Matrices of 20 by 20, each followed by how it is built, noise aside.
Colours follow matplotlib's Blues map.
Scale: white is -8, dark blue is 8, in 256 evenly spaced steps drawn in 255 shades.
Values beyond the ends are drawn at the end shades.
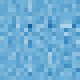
low rank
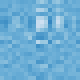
low rank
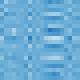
low rank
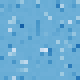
sparse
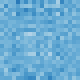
low rank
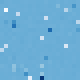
sparse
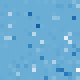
sparse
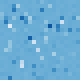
sparse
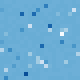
sparse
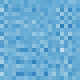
low rank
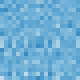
low rank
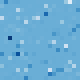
sparse
